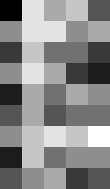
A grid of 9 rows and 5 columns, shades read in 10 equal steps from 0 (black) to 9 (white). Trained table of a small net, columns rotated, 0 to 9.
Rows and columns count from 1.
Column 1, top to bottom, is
0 5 2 5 1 3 5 1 3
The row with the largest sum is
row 7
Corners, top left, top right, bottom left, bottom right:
0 3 3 3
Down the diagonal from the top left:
0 8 4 2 5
